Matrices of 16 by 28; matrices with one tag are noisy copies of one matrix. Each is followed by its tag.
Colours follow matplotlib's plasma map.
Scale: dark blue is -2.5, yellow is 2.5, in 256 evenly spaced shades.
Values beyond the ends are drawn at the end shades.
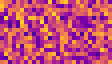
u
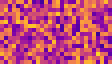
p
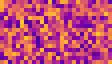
u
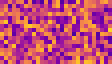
p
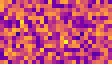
u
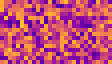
u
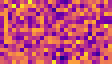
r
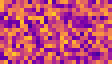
u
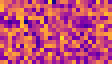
u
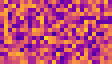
r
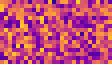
u
